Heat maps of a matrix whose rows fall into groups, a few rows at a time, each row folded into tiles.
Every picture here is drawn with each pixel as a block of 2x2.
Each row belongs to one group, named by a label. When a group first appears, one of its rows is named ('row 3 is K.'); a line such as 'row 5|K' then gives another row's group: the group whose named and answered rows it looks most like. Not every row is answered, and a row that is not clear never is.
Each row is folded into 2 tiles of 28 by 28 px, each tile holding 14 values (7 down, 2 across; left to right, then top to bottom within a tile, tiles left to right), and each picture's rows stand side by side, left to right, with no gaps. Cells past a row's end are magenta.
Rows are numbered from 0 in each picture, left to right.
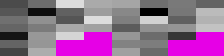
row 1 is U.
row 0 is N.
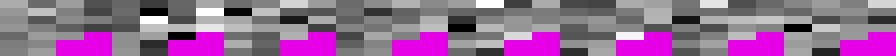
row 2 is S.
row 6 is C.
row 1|U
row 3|N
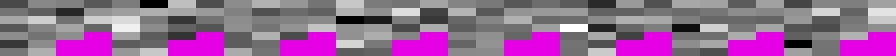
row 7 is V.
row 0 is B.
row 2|N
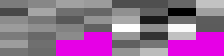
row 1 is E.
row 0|S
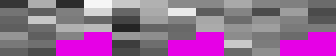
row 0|U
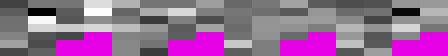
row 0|U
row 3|E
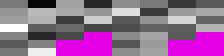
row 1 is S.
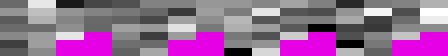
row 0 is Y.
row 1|E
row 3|V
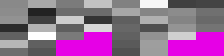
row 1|Y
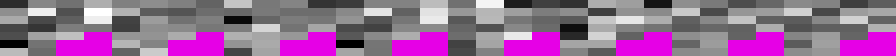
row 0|V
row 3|V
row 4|Y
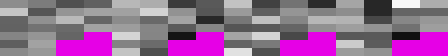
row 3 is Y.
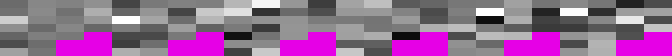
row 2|Y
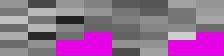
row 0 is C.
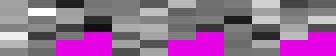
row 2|C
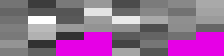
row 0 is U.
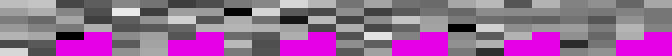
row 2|S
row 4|C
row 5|E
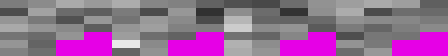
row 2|E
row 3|Y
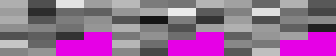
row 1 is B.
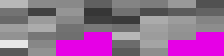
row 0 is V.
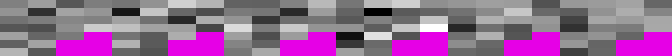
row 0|U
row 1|S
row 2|E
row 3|N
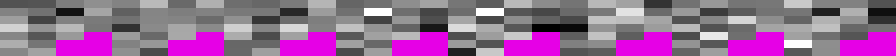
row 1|C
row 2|E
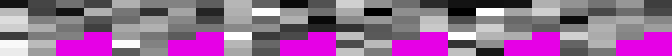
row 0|E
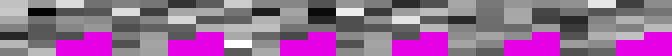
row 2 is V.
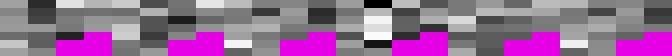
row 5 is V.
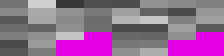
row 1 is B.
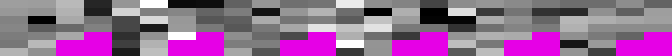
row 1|Y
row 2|U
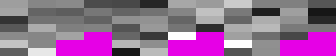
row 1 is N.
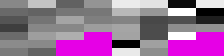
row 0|C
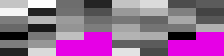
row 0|Y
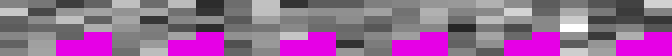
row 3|V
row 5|E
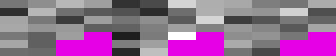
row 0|S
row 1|N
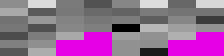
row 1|C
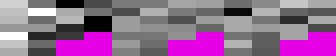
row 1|S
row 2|S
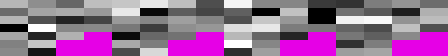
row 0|C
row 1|Y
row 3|B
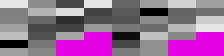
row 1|N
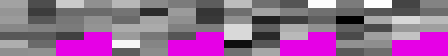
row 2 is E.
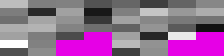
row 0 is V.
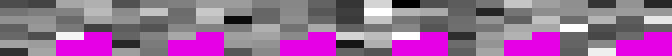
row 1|V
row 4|N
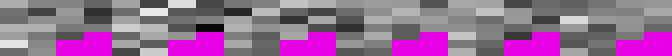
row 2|S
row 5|B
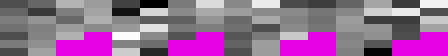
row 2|Y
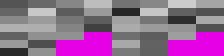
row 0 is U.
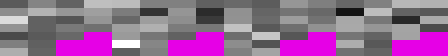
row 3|S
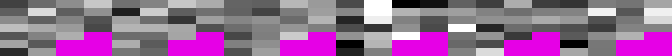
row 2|N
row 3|Y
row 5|V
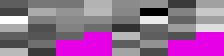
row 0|B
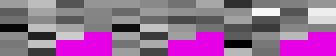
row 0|C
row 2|V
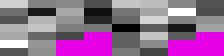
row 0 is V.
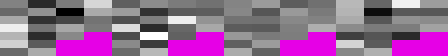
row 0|E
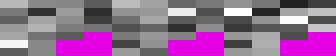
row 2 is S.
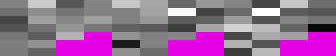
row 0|C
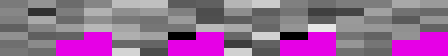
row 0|U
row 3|S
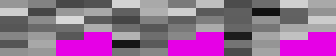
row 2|N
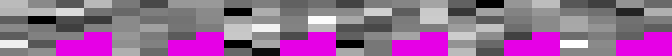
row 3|V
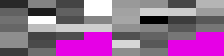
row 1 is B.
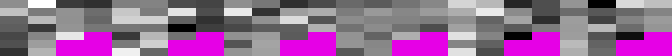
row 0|Y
